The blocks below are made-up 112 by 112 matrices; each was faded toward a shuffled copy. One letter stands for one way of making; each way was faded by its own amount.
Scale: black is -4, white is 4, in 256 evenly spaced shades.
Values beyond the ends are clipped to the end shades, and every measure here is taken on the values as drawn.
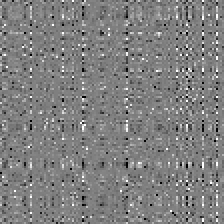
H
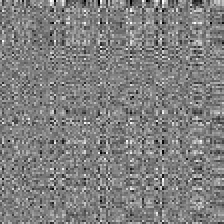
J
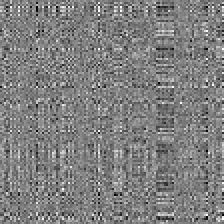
J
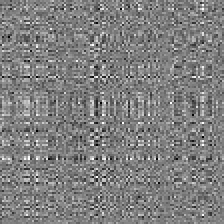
J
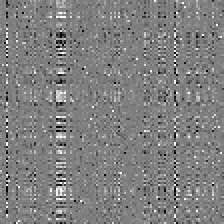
H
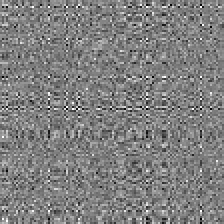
J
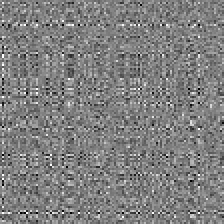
J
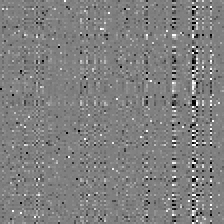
H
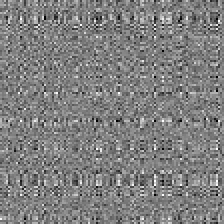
J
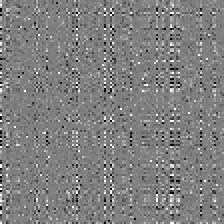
H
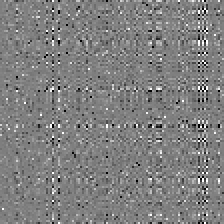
H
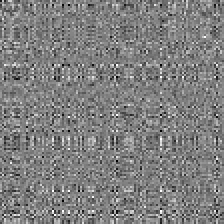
J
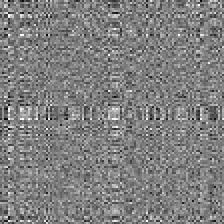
J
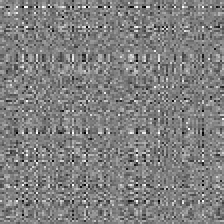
J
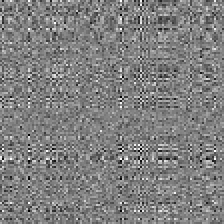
J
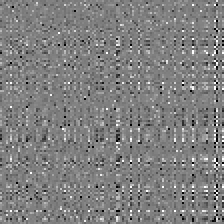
H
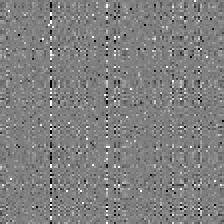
H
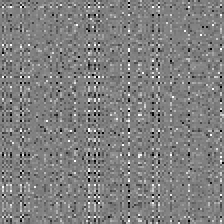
H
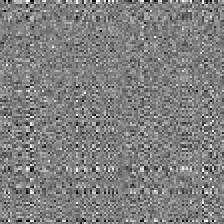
J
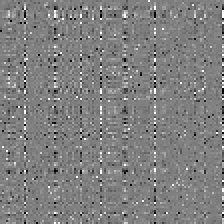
H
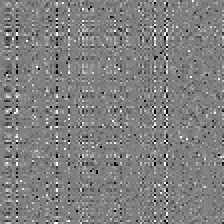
H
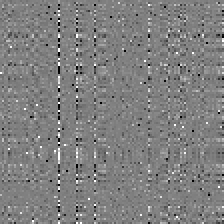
H
